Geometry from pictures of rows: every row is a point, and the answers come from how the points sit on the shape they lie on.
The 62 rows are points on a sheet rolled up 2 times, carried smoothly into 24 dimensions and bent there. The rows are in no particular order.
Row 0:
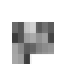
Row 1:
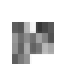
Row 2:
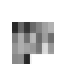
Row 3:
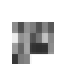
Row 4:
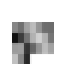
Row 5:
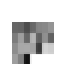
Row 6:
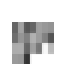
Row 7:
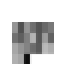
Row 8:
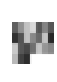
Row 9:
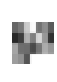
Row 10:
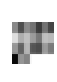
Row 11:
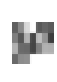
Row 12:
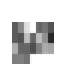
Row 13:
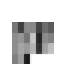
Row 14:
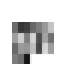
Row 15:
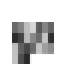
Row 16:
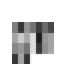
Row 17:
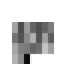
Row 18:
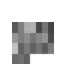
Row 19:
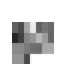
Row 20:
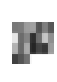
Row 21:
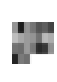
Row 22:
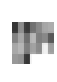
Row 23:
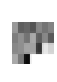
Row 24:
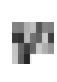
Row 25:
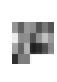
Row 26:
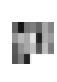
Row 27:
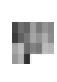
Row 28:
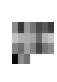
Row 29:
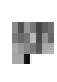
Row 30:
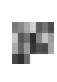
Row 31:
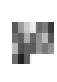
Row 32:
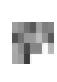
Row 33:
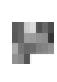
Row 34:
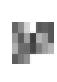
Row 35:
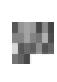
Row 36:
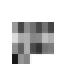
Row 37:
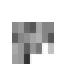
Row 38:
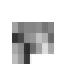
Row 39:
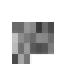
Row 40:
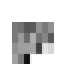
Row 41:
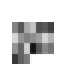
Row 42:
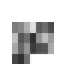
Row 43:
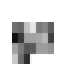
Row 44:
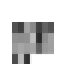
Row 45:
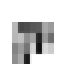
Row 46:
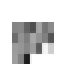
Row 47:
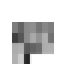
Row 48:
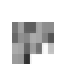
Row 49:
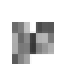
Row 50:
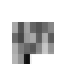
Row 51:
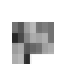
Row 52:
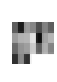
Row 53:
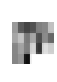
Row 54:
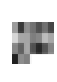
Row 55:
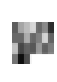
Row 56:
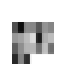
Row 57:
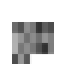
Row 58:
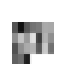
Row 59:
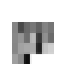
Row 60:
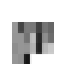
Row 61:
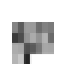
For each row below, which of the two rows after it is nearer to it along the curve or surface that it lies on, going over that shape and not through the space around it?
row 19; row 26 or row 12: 12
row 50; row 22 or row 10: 22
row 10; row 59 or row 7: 59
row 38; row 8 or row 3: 8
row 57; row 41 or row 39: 39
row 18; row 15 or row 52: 15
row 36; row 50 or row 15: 15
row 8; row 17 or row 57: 57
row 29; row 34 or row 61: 61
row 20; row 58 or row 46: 58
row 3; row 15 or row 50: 15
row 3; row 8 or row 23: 8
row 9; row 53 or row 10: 10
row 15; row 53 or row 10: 10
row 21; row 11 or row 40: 11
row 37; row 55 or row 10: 55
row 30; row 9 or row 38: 9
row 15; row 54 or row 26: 54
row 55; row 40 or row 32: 32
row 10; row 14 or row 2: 14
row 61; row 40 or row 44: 44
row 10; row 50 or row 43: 43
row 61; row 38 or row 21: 38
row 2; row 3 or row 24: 24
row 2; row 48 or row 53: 48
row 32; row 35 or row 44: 44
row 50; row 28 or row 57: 57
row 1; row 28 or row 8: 8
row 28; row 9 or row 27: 9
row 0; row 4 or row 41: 4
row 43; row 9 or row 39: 9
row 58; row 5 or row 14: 14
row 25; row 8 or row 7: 8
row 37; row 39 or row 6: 6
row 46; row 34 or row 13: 13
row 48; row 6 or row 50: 6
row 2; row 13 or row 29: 13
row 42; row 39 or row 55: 55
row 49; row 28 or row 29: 28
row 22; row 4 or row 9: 4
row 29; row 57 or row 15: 57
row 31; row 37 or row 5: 37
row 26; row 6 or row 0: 6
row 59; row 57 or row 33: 57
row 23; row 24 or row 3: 24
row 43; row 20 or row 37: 37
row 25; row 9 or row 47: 9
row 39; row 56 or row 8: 8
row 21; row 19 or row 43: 43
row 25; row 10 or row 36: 36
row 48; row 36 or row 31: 31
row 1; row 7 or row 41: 7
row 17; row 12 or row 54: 12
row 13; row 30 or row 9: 9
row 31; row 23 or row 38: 38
